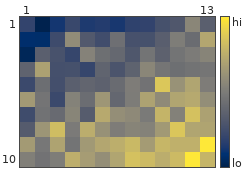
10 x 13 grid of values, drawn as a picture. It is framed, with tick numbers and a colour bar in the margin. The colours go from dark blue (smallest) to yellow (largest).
On average the colour sits 50% of the way up the scale. Neither half mirrors the other. No regular stripes run through it. The top left is the ninth with the lowest average. The field climbs toward the bottom right.
